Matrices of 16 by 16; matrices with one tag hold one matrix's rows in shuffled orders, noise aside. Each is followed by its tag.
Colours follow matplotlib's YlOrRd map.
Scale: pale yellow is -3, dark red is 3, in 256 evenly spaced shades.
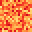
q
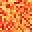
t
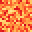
t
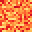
t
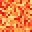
t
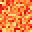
t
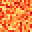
t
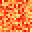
q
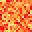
t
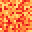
q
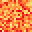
q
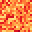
t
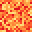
t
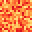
q
